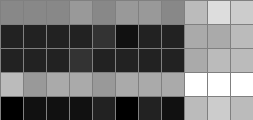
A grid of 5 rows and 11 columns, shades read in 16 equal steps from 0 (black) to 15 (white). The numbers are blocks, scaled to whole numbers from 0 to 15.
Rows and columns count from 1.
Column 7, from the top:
9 2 2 10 2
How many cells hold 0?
2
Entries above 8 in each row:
6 3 3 11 3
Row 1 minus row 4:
-3 -1 -2 -1 -1 -1 -1 -2 -4 -2 -3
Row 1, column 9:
11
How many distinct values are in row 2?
5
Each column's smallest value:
0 1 1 1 2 0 2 1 10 10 11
